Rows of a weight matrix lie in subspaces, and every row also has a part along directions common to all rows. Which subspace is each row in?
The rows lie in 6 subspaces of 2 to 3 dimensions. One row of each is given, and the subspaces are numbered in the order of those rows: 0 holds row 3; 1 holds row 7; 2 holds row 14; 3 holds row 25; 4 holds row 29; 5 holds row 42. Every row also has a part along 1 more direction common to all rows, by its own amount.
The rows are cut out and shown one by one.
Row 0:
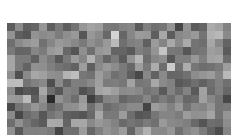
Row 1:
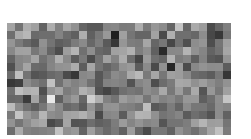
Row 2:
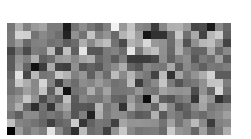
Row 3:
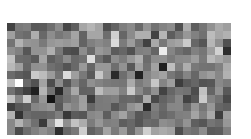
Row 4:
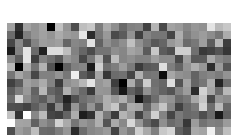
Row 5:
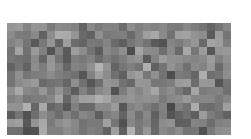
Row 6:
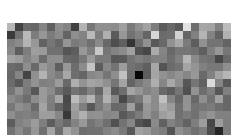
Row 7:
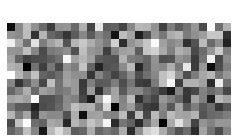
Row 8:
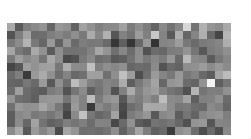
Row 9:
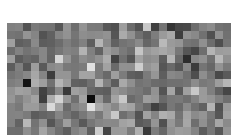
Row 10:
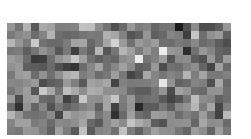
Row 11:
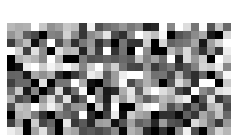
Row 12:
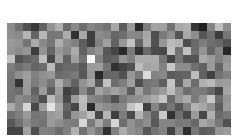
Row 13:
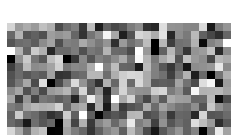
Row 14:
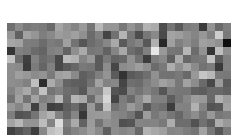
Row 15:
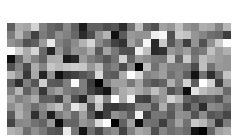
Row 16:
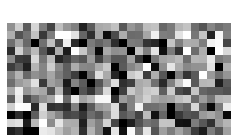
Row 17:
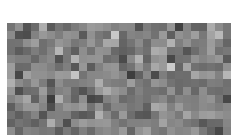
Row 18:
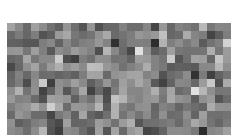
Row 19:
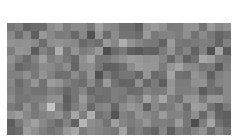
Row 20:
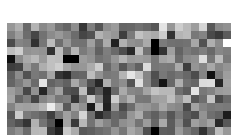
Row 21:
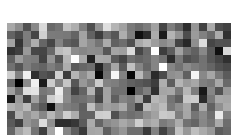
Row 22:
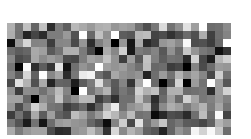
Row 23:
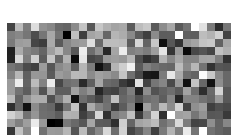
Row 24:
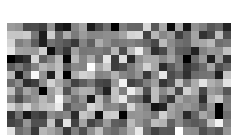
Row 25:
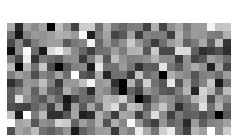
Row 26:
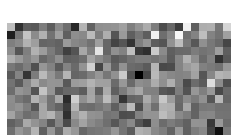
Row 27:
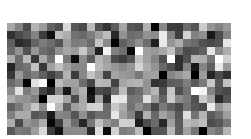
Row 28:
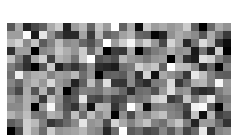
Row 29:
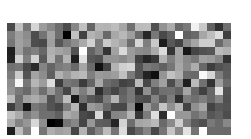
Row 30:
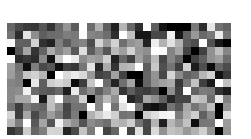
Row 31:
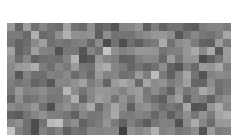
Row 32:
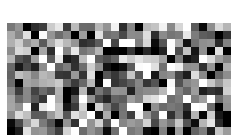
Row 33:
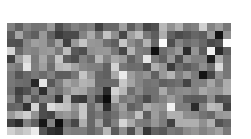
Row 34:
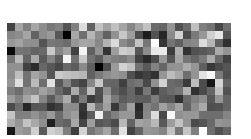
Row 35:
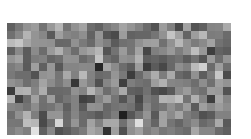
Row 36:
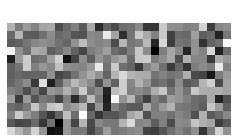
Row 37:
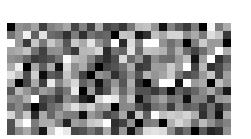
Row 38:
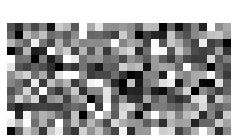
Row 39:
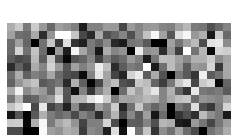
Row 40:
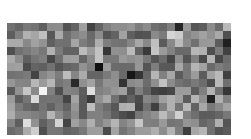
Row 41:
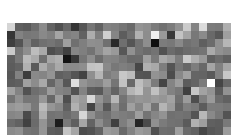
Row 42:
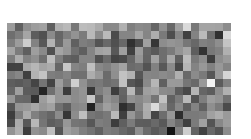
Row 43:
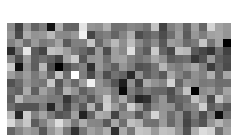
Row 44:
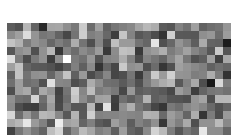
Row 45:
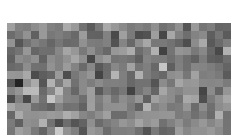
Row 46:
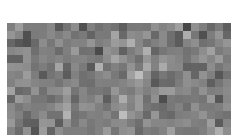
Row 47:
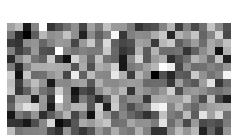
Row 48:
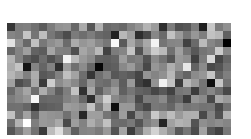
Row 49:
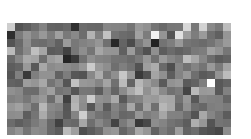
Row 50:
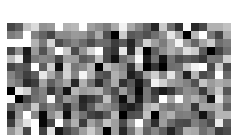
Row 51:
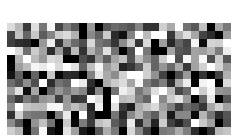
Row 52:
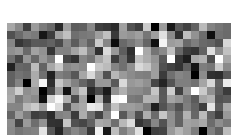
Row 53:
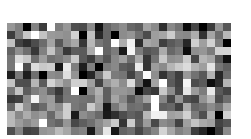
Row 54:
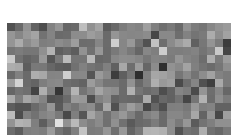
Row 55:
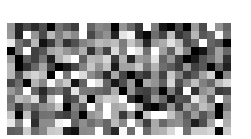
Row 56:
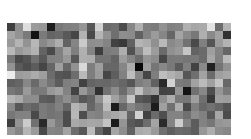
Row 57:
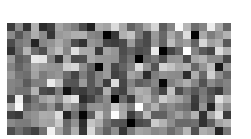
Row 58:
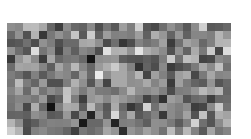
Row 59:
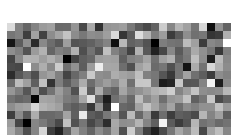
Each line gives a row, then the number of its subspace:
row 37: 1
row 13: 2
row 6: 5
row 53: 1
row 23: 4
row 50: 5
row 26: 5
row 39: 2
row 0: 0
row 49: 5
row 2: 4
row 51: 1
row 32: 4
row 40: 5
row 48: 1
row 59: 1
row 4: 3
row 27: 3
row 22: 1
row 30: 3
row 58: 4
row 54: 0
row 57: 2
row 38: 3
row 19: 4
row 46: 5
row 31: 4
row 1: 0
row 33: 2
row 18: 3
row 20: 4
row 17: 0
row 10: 2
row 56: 1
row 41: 5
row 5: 2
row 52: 3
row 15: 1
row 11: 5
